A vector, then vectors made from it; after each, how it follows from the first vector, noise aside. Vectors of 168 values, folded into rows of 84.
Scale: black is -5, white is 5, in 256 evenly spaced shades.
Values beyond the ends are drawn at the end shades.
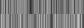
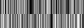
scaled up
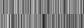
wrapped around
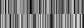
scaled up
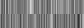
negated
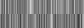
negated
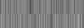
shrunk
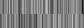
wrapped around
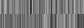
sign-scrambled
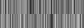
copied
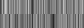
reversed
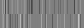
partly zeroed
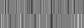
partly zeroed
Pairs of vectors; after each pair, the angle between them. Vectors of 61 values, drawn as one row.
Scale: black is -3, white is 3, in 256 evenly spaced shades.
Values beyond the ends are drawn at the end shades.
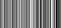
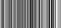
nearly opposite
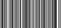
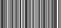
nearly parallel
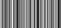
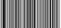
orthogonal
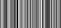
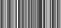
nearly opposite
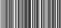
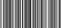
partly aligned
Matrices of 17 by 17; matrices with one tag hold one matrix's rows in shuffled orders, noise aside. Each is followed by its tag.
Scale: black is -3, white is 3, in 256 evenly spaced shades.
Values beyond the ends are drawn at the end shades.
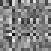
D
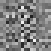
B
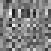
D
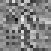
B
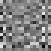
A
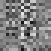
B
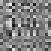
D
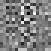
B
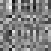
D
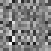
D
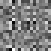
D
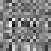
D
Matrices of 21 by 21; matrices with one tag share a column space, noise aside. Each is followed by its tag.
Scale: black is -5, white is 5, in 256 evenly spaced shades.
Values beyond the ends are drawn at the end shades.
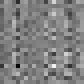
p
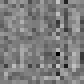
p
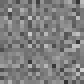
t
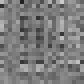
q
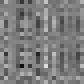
p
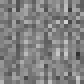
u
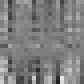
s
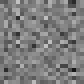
t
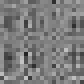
p
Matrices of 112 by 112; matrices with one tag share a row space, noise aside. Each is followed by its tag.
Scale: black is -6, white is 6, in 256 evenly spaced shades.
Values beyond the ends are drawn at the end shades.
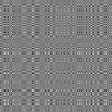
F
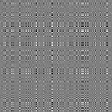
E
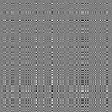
E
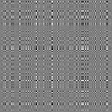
E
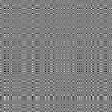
F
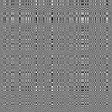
E
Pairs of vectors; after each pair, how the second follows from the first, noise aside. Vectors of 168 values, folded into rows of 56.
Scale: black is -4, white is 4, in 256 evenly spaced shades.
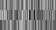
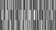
sign-scrambled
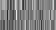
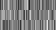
shuffled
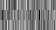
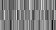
shuffled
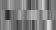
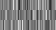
shuffled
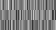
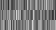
sign-scrambled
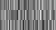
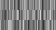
sign-scrambled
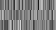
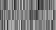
sign-scrambled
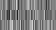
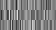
sign-scrambled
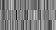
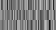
shuffled
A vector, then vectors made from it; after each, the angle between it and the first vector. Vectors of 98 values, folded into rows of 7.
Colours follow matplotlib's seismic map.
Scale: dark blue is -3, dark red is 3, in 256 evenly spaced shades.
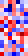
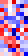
orthogonal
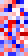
nearly parallel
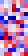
orthogonal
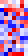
partly opposed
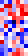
partly opposed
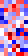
orthogonal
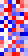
nearly opposite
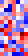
nearly parallel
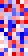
nearly opposite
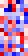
nearly parallel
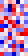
nearly parallel
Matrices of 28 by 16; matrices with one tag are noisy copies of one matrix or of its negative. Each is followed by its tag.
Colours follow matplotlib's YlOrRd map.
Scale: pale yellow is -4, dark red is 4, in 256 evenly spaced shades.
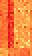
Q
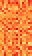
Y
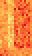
Q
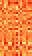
Y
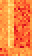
Q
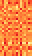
Y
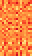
Y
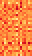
Y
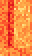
Q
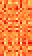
Y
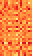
Y
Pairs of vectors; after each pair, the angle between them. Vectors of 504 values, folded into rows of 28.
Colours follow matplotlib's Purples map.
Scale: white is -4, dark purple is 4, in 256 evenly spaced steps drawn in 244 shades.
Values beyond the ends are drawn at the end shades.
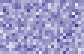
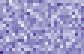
partly opposed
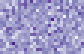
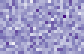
nearly opposite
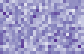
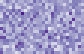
partly aligned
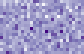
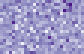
partly opposed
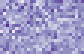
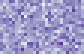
orthogonal
